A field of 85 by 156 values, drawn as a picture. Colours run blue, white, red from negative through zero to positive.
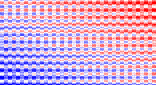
Ninth with the highest average: top right. Stripes: horizontal, repeating 12 times. Histogram: bell-shaped. Slope: up to the top right.
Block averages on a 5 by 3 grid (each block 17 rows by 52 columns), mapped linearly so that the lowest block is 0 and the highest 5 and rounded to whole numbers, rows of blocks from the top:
3 4 5
2 3 4
1 2 3
1 2 3
0 1 2
